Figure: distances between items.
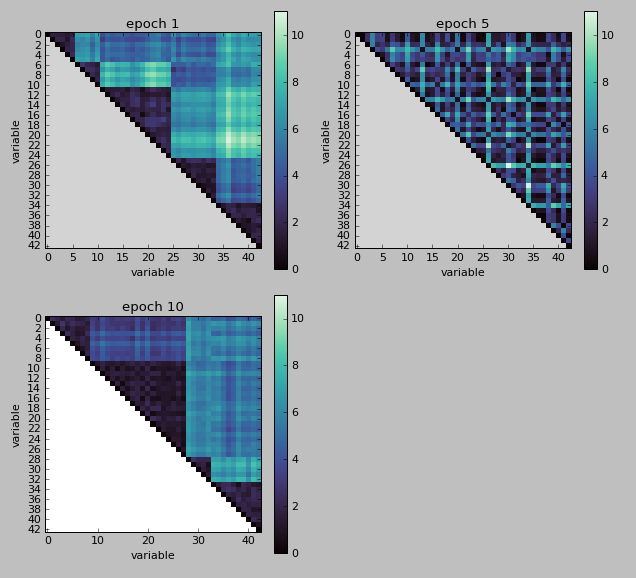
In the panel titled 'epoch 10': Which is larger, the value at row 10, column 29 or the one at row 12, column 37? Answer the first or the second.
the first
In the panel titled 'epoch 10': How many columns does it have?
43
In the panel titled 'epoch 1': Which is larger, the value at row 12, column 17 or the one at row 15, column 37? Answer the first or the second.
the second
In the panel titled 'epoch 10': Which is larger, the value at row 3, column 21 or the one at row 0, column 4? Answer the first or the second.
the first
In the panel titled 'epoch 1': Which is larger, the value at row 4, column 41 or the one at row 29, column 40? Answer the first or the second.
the first
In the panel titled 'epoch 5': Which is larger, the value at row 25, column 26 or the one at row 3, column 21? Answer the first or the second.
the first
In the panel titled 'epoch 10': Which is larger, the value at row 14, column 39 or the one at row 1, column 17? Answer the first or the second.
the first
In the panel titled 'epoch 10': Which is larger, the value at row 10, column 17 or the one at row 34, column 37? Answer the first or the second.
the second
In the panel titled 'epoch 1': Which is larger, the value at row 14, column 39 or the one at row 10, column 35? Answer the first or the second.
the first
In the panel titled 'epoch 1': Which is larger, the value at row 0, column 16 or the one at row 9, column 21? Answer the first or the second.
the second
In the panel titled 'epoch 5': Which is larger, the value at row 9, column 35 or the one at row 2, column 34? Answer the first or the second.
the second
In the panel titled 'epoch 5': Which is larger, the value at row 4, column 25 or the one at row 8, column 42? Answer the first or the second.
the first
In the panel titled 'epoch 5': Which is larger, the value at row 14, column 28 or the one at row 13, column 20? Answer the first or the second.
the first
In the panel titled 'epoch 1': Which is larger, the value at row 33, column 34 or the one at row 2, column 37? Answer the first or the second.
the second
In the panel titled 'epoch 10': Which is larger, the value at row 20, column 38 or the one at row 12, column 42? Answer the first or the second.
the first
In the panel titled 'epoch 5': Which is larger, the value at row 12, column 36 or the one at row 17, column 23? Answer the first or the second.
the second
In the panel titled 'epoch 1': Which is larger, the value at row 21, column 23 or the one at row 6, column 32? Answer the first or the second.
the second
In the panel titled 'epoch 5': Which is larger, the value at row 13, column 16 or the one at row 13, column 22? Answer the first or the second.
the second
